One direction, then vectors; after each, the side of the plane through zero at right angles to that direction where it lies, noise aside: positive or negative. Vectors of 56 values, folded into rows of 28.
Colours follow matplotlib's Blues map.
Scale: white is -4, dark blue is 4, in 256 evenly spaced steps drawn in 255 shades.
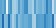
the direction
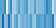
positive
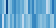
negative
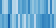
positive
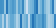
negative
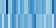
negative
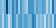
negative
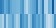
negative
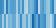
negative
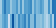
negative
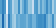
positive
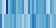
negative
